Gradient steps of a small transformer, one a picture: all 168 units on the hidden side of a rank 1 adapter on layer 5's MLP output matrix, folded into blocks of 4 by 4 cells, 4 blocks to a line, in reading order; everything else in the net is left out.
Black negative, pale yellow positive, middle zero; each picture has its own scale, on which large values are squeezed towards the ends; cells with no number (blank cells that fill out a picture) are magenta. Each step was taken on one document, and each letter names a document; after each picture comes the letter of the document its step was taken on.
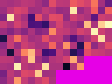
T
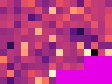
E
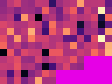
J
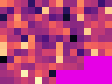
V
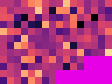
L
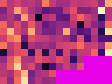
J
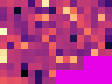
V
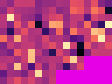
T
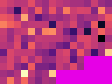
J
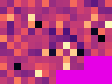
T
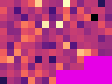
L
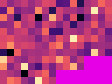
V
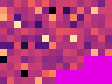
V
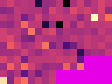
L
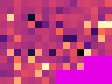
T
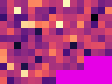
L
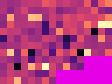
T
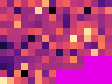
V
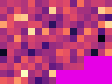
J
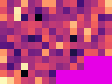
V
